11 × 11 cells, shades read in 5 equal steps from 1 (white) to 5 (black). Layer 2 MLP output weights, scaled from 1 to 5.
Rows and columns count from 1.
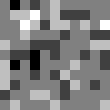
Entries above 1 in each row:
11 10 9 11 11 11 11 11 11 11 11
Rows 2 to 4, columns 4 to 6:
1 3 2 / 2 4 2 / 3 3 3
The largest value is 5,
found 4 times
